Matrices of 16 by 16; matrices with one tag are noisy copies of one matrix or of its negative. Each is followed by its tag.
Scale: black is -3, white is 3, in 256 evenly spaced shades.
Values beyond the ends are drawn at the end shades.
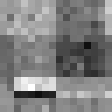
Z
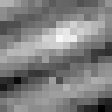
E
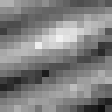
E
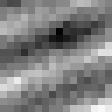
E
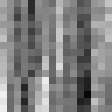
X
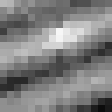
E
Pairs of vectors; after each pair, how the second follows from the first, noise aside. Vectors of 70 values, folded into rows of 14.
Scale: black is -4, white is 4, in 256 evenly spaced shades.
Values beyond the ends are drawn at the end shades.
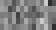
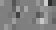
partly zeroed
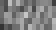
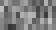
shuffled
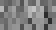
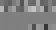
partly zeroed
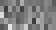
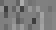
partly zeroed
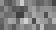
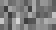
shuffled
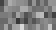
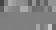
partly zeroed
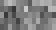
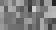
shuffled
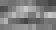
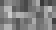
shuffled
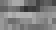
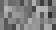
shuffled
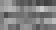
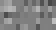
partly zeroed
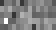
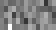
shuffled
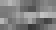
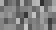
shuffled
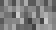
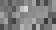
shuffled
